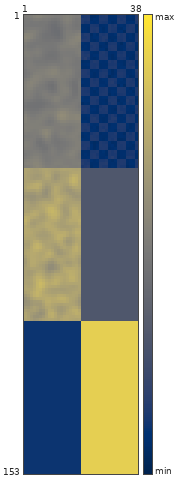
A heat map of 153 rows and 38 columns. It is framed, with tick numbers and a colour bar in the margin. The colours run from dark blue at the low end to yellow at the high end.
It is made of 3 by 2 panels. Panel 1,1: middling, blotchy, faint in contrast. Panel 1,2: very low, checkered, faint in contrast. Panel 2,1: high, blotchy, faint in contrast. Panel 2,2: low, flat. Panel 3,1: very low, flat. Panel 3,2: very high, flat.
